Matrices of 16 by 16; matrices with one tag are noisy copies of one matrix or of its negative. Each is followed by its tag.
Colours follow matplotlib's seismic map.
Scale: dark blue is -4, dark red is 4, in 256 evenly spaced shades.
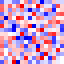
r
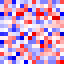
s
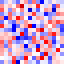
r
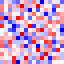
r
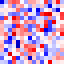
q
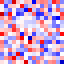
s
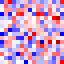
s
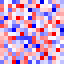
r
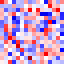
q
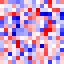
q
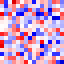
s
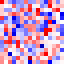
q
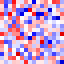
s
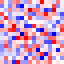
r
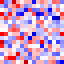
s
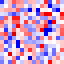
q
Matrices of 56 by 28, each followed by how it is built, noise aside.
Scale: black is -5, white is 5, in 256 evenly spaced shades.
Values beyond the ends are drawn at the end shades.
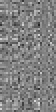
low rank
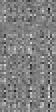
low rank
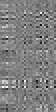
low rank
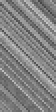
Toeplitz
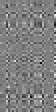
low rank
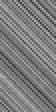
Toeplitz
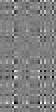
low rank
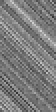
Toeplitz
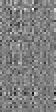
low rank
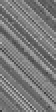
Toeplitz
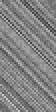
Toeplitz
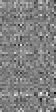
low rank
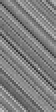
Toeplitz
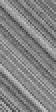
Toeplitz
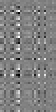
low rank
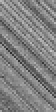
Toeplitz
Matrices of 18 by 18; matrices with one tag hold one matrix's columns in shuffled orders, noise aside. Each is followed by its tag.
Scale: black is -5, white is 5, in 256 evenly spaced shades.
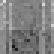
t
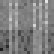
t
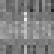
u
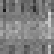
u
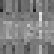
u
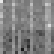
t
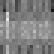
u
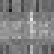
u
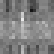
u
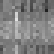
u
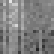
t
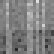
t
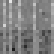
t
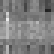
u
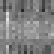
u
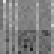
t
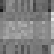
u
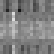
u
